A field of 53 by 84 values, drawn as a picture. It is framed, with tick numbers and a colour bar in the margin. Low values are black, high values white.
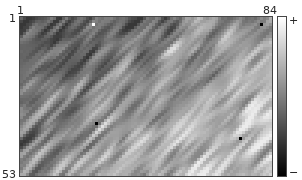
No row or column stands out. The histogram is bell-shaped. The ninth with the lowest average is the top left. Four lone cells stand out: one far higher and three far lower than their neighbours. Neither half mirrors the other. There is an overall slope up to the bottom right.
